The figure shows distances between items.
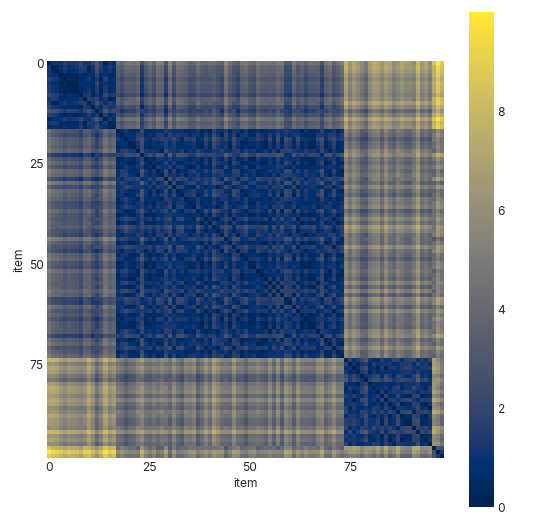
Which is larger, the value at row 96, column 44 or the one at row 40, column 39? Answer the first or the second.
the first
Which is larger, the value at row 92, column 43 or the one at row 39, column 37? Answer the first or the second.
the first
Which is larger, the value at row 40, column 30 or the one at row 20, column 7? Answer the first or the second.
the second
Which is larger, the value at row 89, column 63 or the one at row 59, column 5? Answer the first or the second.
the first
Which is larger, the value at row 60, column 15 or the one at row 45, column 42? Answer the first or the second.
the first
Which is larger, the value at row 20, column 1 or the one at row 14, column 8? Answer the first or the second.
the first
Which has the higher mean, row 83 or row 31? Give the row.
83
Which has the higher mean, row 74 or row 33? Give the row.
74
